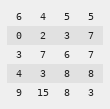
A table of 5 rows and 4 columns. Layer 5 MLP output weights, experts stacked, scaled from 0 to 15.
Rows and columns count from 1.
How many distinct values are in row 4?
3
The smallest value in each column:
0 2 3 3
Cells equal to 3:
4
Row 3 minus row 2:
3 5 3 0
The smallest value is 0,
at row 2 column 1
